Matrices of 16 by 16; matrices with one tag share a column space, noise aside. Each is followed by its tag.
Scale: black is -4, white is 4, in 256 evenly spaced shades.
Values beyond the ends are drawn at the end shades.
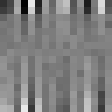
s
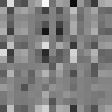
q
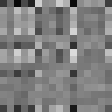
q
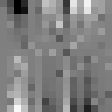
s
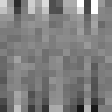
s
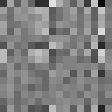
q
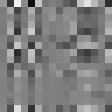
q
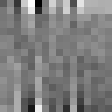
s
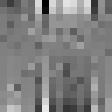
s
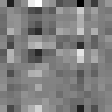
q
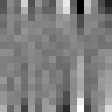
s
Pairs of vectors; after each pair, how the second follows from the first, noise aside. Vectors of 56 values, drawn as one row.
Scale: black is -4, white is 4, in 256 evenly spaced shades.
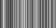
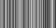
reversed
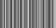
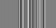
partly zeroed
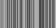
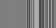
partly zeroed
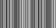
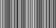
reversed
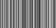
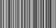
wrapped around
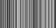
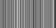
partly zeroed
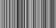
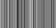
partly zeroed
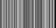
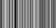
wrapped around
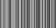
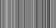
partly zeroed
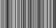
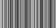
wrapped around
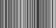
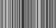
wrapped around
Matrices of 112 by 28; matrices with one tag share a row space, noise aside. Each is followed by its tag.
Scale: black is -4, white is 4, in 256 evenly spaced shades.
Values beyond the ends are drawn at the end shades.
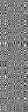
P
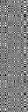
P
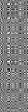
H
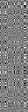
P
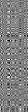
H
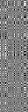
P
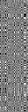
P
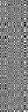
P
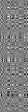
H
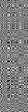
H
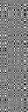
P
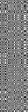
P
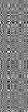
H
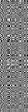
H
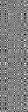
P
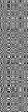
H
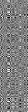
H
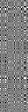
P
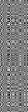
H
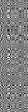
H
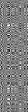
H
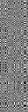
P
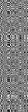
H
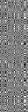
P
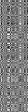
H
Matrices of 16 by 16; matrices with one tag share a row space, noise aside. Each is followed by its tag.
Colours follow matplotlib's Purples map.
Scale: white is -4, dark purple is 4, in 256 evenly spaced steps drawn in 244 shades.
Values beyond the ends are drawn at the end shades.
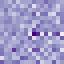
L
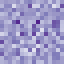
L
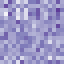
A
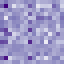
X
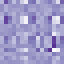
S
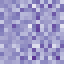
L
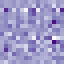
S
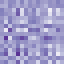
A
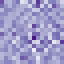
L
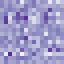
A
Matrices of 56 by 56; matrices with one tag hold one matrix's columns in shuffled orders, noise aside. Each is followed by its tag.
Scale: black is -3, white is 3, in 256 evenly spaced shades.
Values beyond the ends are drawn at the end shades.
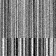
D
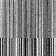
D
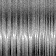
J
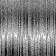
J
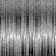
J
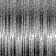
J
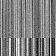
D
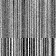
D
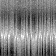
J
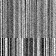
D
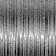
J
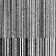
D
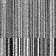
D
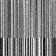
D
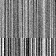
D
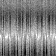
J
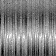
J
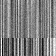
D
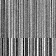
D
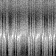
J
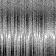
J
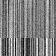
D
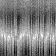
J
